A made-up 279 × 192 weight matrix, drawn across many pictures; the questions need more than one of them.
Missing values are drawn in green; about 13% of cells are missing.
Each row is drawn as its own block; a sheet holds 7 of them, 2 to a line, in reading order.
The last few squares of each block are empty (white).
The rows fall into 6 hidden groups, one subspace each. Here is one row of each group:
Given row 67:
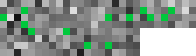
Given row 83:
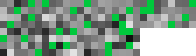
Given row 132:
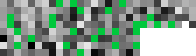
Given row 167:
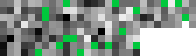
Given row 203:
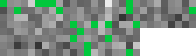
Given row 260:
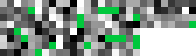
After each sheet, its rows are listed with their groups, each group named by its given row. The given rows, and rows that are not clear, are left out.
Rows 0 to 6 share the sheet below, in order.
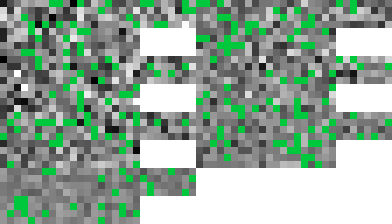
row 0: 132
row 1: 132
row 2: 67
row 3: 67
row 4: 203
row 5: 167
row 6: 167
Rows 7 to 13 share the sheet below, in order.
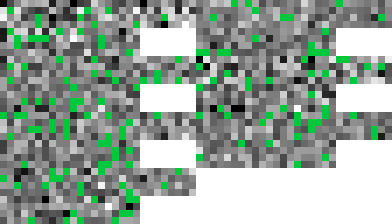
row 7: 132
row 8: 203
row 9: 167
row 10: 167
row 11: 132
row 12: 132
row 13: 83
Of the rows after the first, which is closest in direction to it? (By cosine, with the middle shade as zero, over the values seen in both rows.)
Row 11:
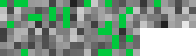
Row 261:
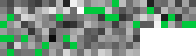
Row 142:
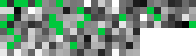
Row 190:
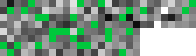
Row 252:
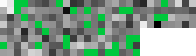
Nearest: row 252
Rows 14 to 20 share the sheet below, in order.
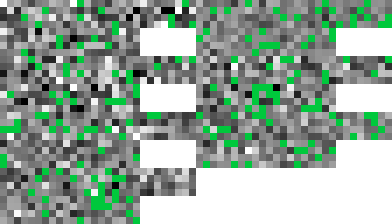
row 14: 132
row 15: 67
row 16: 260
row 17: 260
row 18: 67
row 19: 83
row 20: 67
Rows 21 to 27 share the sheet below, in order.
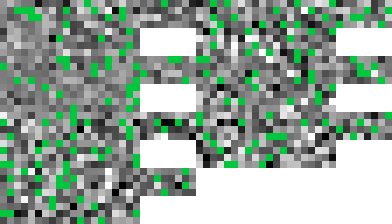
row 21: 67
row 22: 83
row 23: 67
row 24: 203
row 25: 132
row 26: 83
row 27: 203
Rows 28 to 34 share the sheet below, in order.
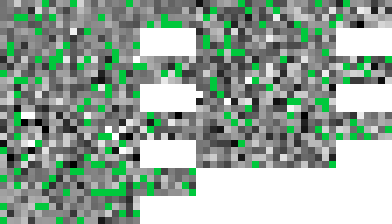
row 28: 260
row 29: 132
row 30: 167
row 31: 132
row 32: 83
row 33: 203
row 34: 203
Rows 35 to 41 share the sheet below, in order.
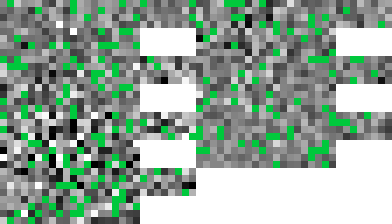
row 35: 260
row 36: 132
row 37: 132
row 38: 132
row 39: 132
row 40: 203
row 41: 203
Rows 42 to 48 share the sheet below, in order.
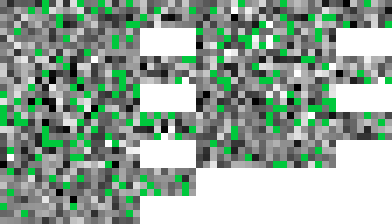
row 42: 67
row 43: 203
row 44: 132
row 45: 167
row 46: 167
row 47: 167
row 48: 260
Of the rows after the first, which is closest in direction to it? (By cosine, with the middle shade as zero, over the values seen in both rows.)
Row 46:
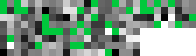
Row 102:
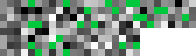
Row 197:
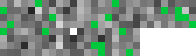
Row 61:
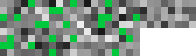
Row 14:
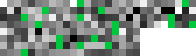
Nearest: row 197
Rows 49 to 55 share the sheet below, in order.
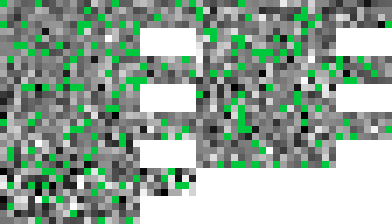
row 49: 83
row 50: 167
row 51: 167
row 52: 167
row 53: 167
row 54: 203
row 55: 132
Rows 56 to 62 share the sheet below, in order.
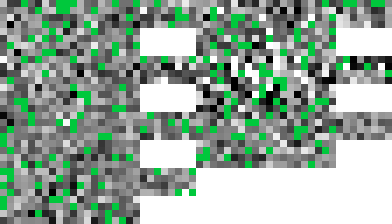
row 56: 67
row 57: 67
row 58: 132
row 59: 260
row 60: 67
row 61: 83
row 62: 132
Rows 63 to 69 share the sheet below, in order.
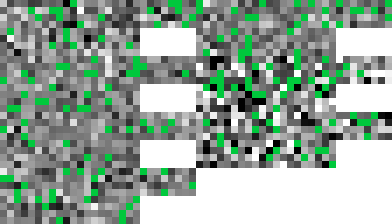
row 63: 67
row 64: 67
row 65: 203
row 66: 83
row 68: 260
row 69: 83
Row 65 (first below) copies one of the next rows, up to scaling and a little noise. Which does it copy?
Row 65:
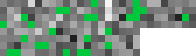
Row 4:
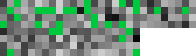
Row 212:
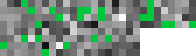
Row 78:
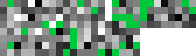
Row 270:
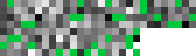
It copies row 78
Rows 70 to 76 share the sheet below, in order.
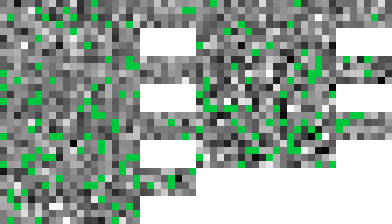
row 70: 260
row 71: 203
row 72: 167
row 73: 132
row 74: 260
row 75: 83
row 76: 83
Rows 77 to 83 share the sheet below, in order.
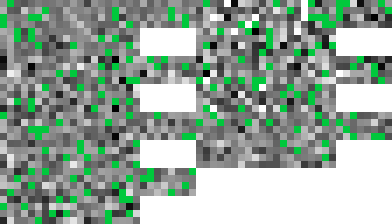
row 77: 83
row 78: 203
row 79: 167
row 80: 67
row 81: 83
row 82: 83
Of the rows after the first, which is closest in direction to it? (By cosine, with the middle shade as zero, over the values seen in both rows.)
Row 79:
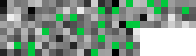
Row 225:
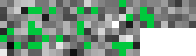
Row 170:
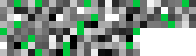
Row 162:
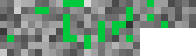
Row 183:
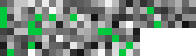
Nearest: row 170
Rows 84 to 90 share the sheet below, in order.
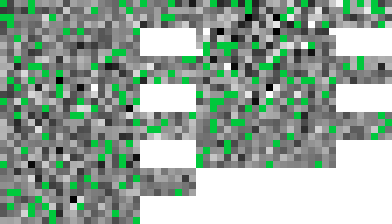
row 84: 67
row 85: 203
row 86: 260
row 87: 260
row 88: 203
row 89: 203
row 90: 260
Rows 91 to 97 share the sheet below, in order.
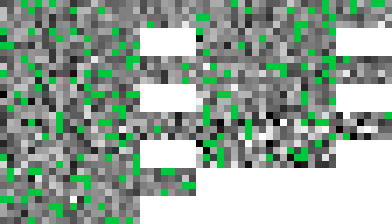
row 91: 132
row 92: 132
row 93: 132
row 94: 167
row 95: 83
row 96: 67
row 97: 260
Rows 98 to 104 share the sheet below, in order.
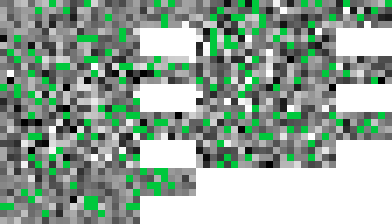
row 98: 132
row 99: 83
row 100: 67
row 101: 132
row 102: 83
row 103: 83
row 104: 260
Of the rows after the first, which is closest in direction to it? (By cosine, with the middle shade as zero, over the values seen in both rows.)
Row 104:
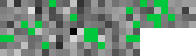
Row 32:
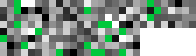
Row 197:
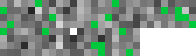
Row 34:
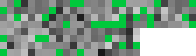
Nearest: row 34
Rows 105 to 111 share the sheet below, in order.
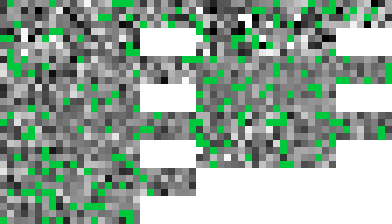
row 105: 83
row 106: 83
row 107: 132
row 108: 203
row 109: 83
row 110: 132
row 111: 83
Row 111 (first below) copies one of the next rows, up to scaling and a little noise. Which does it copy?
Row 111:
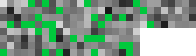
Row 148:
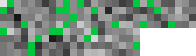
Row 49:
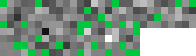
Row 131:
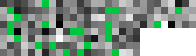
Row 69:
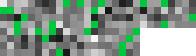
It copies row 69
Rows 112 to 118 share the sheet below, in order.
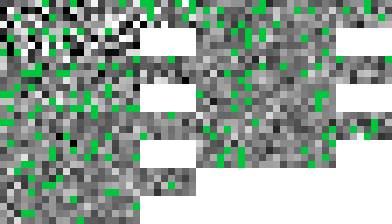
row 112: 83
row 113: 132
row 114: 167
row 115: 67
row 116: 260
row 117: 132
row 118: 67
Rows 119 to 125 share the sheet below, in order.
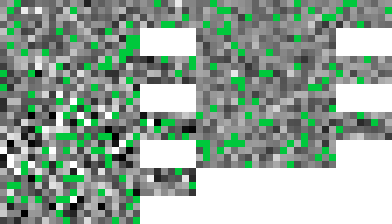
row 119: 83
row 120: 83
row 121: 203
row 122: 203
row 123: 83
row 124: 132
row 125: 260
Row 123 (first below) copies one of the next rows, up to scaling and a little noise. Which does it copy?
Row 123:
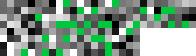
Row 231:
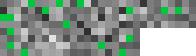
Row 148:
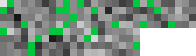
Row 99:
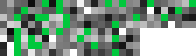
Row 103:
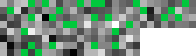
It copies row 99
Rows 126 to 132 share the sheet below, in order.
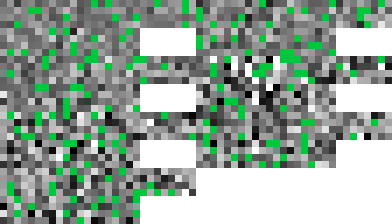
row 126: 260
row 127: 132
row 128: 132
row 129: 260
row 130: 260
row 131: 83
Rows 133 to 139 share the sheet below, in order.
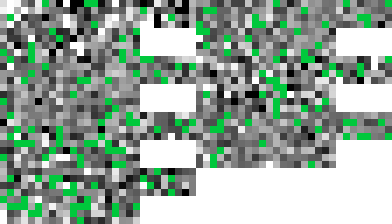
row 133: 67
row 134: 132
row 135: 83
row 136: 83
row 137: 83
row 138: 83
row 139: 167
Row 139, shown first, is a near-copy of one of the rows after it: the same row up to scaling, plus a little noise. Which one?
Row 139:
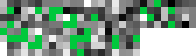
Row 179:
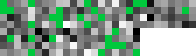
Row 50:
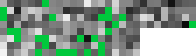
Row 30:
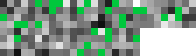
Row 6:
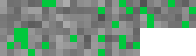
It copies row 50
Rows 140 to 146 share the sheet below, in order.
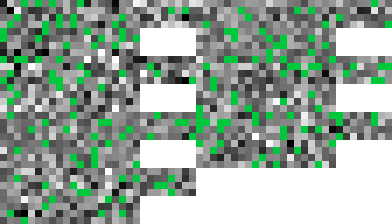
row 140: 167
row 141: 132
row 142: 167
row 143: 67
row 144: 132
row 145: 260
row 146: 203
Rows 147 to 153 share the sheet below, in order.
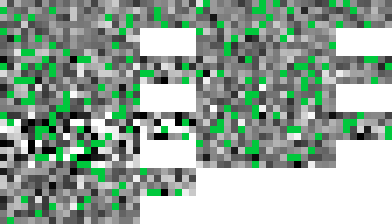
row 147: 167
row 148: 83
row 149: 132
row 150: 67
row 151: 132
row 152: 167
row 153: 132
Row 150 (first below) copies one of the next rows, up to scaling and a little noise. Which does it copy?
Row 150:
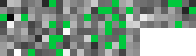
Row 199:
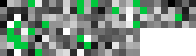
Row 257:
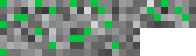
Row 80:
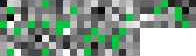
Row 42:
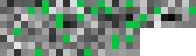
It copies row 80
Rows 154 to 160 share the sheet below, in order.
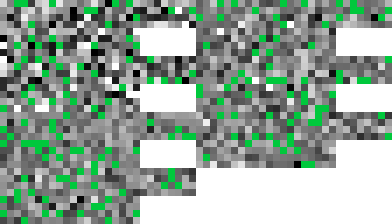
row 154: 132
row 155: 203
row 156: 167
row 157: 260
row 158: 167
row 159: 167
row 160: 260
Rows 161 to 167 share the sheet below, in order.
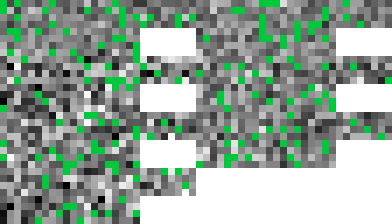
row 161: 167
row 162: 83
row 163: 167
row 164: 132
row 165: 83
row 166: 167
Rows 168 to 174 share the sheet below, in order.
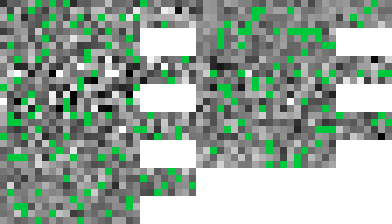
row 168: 132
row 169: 167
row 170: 203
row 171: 83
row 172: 203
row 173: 167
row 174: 67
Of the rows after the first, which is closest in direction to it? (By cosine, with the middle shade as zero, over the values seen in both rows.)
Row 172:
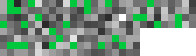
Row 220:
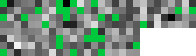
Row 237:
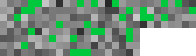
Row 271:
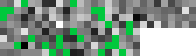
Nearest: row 237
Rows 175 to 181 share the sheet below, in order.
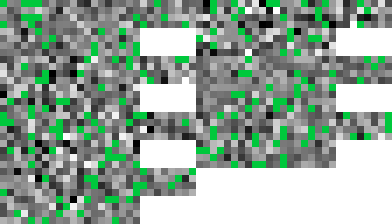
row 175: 83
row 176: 67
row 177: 132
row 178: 203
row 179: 167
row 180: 132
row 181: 260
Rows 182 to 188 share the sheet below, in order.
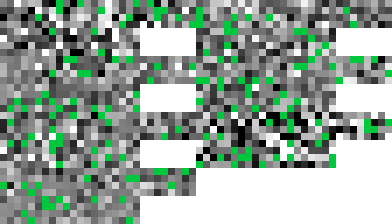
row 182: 260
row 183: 203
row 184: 83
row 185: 203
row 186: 132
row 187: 67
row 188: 67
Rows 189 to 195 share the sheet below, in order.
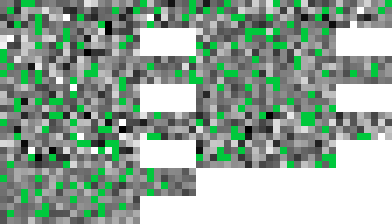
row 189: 167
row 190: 67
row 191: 260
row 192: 167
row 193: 83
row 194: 132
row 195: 203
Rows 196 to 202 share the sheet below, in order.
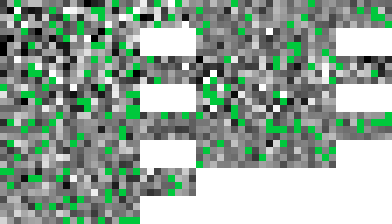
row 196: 167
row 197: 260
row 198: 260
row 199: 67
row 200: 83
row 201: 260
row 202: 67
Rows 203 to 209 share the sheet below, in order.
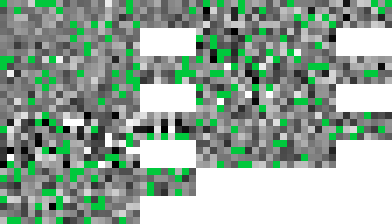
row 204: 167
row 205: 67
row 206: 260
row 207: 167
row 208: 67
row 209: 83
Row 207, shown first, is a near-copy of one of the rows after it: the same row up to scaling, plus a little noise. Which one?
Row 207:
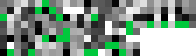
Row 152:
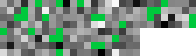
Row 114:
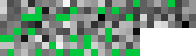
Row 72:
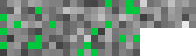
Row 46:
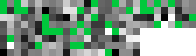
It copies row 46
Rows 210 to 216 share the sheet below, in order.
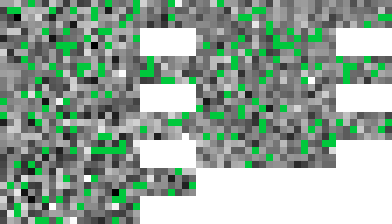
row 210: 83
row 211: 260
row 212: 203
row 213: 83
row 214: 167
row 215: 203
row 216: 83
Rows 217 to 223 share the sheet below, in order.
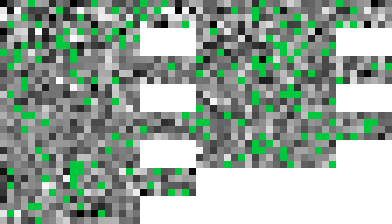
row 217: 132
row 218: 83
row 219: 260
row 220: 67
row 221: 132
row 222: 132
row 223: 67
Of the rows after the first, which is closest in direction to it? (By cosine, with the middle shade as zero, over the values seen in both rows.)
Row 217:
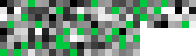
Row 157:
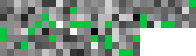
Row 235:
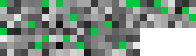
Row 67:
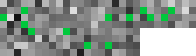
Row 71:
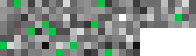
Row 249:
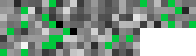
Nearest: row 157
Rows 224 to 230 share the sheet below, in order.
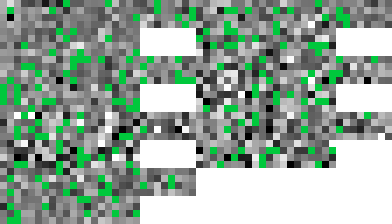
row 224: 67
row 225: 83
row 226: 260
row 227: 83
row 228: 203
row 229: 132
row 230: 67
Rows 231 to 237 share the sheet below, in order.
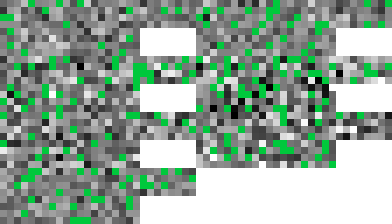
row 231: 83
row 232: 67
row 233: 67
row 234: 167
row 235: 83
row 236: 67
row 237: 260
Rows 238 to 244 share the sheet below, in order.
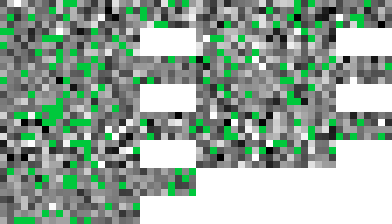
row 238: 203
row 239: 167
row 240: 260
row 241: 67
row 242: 83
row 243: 260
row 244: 83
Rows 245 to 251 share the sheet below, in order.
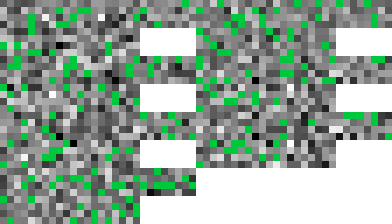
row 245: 83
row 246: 260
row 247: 83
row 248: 260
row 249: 260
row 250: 260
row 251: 203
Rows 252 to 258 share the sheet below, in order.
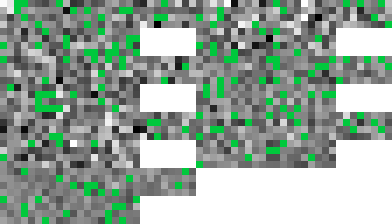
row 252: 67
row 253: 203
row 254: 83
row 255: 67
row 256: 260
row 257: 67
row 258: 203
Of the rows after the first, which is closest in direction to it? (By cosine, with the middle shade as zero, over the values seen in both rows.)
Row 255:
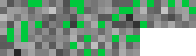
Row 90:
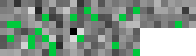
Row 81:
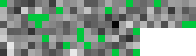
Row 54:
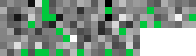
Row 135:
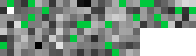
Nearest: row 135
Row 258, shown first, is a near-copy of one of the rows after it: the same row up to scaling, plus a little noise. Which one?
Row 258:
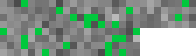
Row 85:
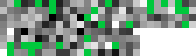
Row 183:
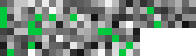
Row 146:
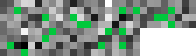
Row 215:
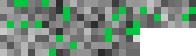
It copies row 215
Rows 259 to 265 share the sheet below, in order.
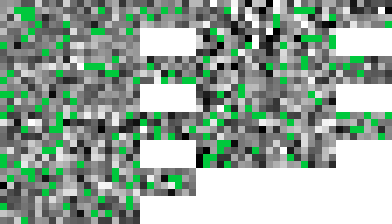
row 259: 67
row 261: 67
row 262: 83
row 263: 167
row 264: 167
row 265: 67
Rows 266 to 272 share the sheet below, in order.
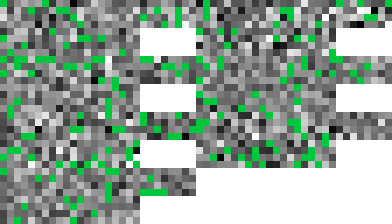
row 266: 132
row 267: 132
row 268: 203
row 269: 167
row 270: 203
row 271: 260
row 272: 203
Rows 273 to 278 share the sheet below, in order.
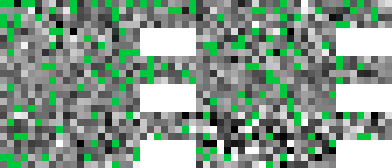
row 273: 260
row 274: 260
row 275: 132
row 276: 67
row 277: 203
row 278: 83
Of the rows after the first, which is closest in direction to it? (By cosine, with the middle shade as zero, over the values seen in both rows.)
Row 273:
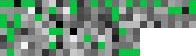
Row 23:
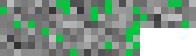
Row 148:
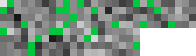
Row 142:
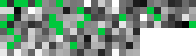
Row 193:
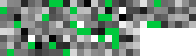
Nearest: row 193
